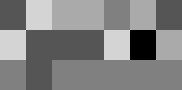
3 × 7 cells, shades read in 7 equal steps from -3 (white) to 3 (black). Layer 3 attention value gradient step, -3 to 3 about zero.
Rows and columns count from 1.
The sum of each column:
-1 0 0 0 -2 2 0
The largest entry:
3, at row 2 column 6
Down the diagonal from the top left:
1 1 0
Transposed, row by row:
1 -2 0 / -2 1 1 / -1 1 0 / -1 1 0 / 0 -2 0 / -1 3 0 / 1 -1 0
